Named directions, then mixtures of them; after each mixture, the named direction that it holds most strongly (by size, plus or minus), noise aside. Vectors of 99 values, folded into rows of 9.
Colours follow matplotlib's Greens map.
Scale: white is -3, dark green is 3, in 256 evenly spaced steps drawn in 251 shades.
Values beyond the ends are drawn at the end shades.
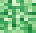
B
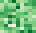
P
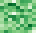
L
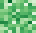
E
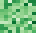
E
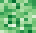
P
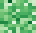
E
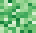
E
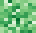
E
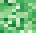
P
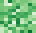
E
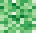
L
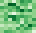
L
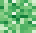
E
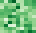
P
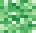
L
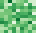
E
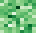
P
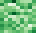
L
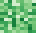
B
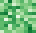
B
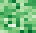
P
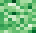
L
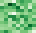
L
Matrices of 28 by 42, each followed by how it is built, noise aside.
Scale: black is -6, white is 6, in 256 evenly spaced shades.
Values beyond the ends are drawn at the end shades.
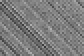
Toeplitz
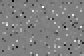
sparse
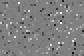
sparse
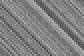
Toeplitz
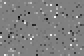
sparse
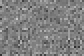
low rank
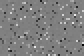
sparse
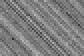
Toeplitz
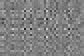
low rank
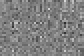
low rank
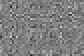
low rank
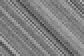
Toeplitz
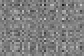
low rank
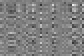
low rank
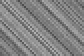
Toeplitz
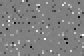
sparse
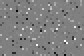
sparse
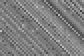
Toeplitz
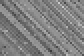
Toeplitz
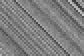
Toeplitz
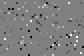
sparse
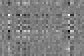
low rank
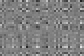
low rank
